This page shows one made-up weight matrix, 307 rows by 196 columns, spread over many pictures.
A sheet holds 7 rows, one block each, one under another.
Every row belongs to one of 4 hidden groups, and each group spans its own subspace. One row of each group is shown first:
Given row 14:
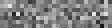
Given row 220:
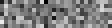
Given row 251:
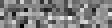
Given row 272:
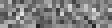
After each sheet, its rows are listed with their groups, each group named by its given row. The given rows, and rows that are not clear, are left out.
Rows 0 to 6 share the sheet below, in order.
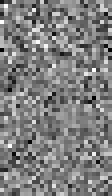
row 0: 220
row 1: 220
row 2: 14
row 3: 14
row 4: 220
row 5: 14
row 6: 220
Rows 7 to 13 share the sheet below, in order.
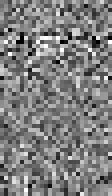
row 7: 272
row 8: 272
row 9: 220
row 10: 251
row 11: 220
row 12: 251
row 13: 251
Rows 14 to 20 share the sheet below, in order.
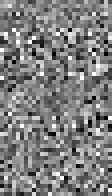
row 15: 220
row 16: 251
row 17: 14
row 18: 272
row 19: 272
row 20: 220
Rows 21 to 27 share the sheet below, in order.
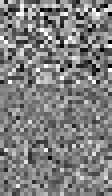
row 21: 272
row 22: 251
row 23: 272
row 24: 272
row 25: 272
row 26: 251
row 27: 220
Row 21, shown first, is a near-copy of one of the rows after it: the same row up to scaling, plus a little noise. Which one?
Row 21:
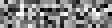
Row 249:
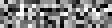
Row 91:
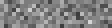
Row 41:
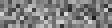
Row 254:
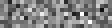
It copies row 249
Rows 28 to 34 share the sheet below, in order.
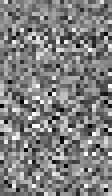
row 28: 220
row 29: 272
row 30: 251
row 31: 220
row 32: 220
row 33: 251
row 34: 220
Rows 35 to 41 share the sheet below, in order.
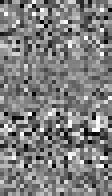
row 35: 220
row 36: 14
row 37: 251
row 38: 251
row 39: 251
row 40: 14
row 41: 272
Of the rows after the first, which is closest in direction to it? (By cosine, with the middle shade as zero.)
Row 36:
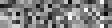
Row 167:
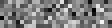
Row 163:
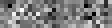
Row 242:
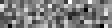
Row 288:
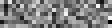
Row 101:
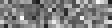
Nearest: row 163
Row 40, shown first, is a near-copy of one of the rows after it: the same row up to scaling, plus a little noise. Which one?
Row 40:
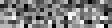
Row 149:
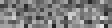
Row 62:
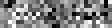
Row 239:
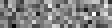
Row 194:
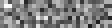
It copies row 149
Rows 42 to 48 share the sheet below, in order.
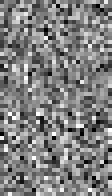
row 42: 251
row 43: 251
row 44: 251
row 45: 220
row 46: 251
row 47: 220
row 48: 272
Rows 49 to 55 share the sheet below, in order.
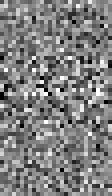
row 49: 14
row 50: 272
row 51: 220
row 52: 251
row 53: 272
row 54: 251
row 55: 251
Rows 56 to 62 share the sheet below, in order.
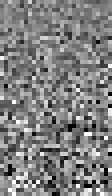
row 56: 251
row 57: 272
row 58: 220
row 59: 220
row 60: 14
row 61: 272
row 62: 14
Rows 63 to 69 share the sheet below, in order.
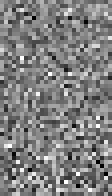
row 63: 251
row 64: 220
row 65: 251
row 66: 251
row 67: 272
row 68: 14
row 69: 272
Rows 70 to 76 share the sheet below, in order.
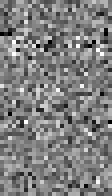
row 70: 251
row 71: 14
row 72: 272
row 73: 220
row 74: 272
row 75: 14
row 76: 251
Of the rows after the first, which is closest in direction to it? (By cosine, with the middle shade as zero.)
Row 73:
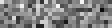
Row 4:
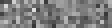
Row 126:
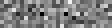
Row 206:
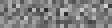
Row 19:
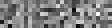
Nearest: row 19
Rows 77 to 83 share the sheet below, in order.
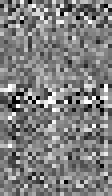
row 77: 272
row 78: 251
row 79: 272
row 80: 14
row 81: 14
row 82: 14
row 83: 272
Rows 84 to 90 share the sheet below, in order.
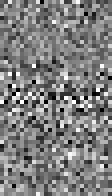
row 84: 251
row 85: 272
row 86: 220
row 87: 272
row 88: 272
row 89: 14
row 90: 220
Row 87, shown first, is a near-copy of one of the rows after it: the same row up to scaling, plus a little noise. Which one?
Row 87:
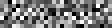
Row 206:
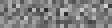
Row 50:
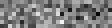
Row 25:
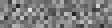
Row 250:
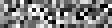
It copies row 25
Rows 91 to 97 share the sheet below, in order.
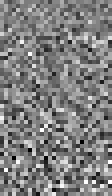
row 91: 272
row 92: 272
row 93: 220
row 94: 220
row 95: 251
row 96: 220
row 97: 251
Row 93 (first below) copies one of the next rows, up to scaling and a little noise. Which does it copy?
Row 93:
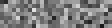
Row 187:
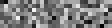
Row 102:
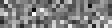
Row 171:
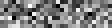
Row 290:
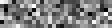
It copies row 187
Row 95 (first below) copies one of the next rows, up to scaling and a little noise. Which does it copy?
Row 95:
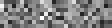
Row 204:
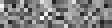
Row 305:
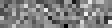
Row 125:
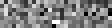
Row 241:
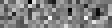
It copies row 204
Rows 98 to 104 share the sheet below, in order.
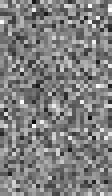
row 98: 220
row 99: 14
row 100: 272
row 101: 220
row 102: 220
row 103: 272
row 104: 14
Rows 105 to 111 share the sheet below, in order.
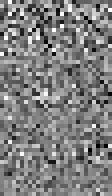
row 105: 272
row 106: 251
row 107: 14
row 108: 220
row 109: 14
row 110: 272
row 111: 14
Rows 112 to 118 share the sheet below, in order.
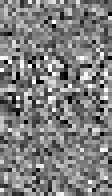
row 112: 251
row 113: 14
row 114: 220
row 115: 14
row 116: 251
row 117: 220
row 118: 220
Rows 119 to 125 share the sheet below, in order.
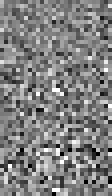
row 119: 220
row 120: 220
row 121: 14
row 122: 220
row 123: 272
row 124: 272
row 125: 251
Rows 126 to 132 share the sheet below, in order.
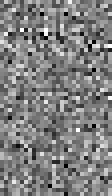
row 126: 272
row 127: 251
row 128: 14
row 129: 272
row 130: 14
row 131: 251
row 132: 251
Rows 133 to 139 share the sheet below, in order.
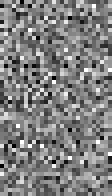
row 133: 251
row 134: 220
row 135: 251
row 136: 251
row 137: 14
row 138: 251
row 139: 272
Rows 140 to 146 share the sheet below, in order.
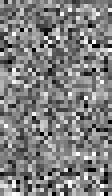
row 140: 272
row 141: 251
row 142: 14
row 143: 251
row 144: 220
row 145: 14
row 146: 14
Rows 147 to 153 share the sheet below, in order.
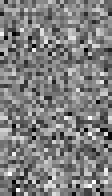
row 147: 251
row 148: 251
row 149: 14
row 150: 220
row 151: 220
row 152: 272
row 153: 14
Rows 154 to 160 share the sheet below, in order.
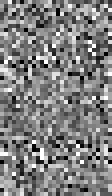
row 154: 272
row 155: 220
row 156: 251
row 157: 14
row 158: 220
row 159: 220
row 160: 251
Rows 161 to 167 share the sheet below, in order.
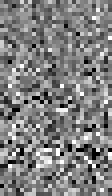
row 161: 251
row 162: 220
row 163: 14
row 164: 220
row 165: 14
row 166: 272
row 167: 251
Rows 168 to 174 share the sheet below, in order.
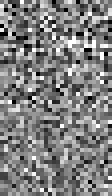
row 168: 251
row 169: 14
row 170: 14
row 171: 220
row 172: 272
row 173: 220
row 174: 220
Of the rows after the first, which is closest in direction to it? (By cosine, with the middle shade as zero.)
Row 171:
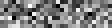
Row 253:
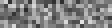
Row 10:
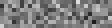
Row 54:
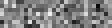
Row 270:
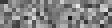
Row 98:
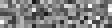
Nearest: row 253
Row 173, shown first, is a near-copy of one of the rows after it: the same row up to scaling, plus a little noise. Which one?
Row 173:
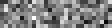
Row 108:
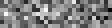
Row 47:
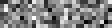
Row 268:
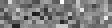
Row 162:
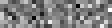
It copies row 47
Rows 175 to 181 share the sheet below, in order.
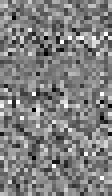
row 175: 220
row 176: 272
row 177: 14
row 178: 220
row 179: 220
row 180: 251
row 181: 251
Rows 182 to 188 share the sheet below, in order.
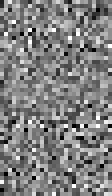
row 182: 251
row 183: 251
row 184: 251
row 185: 220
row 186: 272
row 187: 220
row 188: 220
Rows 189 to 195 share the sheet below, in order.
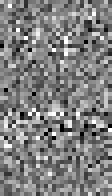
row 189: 14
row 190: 251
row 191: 272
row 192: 220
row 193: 251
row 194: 14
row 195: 14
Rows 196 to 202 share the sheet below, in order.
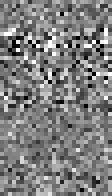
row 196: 272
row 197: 14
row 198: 220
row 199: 251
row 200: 14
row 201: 220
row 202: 272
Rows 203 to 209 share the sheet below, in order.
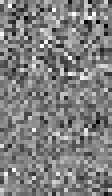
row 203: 14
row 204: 251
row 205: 251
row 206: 272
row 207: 251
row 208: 220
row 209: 220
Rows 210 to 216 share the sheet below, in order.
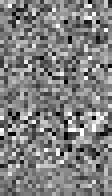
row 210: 14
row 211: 251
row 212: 251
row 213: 272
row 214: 251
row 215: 272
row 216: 14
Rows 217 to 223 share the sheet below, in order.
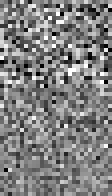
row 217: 272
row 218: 220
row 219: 14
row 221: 272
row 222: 272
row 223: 272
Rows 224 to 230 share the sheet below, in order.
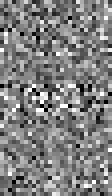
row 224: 220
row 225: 220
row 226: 272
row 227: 220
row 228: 251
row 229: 220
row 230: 14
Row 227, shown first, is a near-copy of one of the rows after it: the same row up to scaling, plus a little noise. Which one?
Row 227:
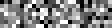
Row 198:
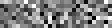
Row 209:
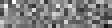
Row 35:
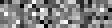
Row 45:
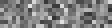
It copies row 35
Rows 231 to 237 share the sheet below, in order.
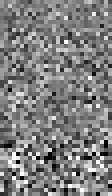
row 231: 14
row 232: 272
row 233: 272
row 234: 14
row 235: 220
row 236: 14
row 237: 251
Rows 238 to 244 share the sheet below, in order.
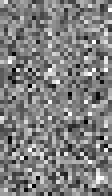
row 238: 220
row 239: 14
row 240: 14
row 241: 251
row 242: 14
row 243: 272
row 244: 251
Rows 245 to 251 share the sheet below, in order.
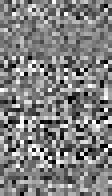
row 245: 272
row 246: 220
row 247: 272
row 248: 14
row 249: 272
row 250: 272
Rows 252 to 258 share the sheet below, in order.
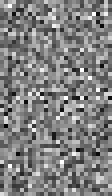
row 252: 14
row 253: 251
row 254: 272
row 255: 272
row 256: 220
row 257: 272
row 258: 251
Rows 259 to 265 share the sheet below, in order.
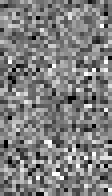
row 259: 14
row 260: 251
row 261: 14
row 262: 14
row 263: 14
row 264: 14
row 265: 220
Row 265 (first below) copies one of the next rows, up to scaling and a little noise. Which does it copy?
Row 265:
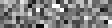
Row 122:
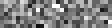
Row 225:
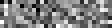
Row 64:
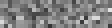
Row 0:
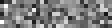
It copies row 122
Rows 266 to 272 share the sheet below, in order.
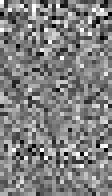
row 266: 251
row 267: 220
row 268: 220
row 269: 220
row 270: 220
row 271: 272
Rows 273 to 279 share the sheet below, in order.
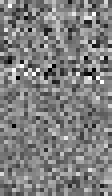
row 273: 14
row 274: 251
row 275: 14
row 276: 272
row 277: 251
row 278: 272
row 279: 14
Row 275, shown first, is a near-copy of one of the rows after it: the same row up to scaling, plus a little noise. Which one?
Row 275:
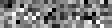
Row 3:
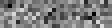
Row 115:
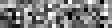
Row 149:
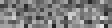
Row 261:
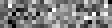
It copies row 3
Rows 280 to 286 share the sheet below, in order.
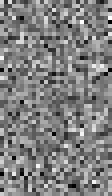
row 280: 220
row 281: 272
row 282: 251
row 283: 14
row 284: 251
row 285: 220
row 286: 251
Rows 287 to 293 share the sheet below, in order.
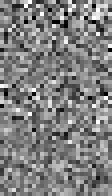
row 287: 251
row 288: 220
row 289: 251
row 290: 220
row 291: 251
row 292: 220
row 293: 251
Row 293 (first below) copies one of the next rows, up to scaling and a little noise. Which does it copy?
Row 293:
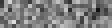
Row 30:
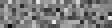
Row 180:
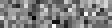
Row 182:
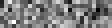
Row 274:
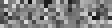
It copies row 182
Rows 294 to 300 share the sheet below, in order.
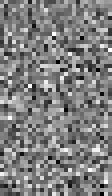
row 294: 251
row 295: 220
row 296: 272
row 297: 251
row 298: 14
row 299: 251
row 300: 14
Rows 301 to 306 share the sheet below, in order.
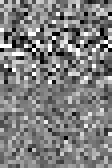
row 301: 251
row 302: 220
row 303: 251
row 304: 14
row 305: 251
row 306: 272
